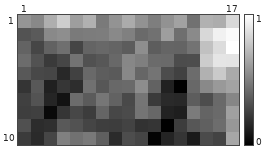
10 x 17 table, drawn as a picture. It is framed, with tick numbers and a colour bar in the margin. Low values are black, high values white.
Slope: up to the top right. Mirror symmetry: none. Average level on the scale: 40%. Ninth with the highest average: top right.
